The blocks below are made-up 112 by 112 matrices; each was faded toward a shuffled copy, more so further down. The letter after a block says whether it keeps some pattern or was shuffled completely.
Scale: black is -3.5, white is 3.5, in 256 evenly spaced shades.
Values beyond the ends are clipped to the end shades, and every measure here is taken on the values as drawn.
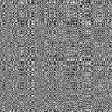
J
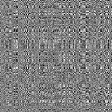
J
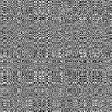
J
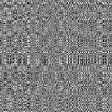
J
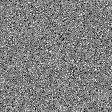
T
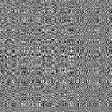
J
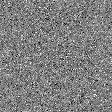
T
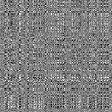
J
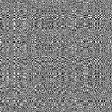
J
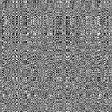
J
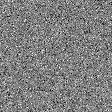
T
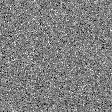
T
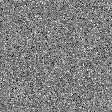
T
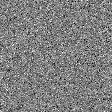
T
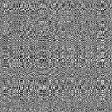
J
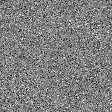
T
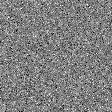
T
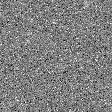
T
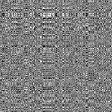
J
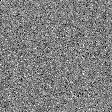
T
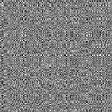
J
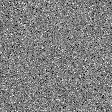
T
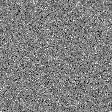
T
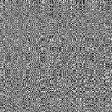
J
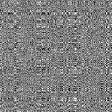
J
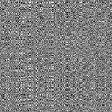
J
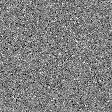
T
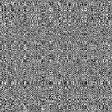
J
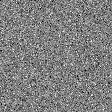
T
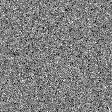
T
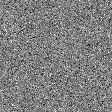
T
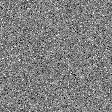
T
